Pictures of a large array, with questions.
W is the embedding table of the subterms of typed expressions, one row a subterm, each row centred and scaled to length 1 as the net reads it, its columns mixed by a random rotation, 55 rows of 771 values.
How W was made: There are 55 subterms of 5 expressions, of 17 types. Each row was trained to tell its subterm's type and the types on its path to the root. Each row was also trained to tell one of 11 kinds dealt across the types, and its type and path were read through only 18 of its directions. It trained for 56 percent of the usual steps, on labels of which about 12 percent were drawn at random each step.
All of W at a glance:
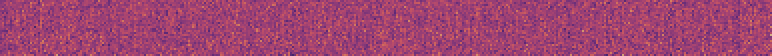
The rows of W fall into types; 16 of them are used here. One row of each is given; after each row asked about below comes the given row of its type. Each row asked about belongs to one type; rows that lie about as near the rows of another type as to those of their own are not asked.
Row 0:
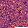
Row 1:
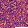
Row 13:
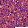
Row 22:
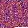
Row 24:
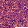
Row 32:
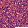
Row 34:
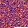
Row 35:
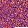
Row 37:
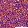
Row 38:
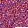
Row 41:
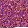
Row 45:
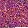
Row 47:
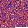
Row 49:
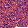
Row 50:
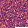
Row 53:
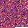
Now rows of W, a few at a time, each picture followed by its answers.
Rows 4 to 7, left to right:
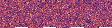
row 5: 50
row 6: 50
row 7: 47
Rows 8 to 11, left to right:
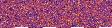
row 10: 13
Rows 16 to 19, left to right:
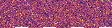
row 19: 1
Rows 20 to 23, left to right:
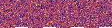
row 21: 50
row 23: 1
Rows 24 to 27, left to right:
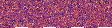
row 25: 1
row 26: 22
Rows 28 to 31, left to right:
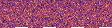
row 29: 50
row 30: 47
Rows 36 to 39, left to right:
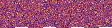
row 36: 32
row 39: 22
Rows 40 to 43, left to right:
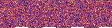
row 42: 47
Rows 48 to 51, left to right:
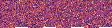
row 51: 22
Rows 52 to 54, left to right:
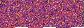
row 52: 34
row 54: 32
